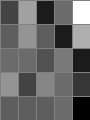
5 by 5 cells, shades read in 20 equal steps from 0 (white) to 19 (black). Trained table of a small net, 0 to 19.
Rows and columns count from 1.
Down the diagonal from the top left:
14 8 13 11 19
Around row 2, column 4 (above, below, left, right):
11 10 12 6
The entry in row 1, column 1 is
14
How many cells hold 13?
1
